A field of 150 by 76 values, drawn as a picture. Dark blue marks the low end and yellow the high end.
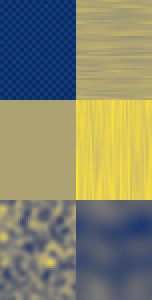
It is made of 3 by 2 panels. Panel 1,1: very low, checkered, faint in contrast. Panel 1,2: high, streaked across, faint in contrast. Panel 2,1: high, flat. Panel 2,2: very high, streaked downward, faint in contrast. Panel 3,1: middling, blotchy, strong in contrast. Panel 3,2: low, smooth.
